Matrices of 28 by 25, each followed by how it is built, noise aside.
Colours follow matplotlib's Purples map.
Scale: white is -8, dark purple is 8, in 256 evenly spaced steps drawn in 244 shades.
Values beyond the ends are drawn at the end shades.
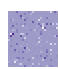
sparse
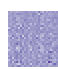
low rank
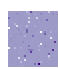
sparse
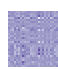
low rank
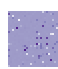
sparse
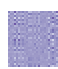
low rank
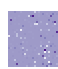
sparse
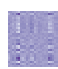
low rank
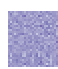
low rank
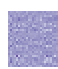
low rank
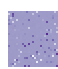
sparse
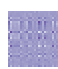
low rank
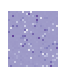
sparse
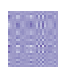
low rank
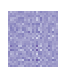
low rank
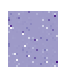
sparse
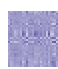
low rank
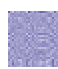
low rank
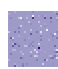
sparse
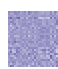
low rank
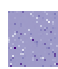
sparse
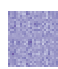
low rank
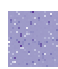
sparse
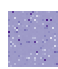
sparse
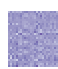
low rank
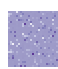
sparse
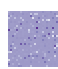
sparse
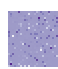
sparse
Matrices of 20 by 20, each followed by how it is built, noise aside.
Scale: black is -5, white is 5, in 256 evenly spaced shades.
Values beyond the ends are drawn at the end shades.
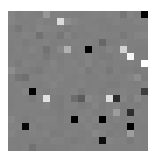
sparse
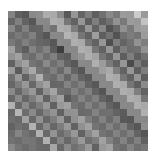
Toeplitz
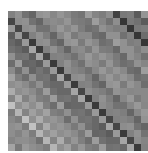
Toeplitz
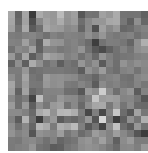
low rank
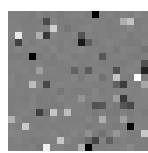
sparse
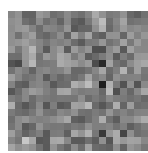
low rank
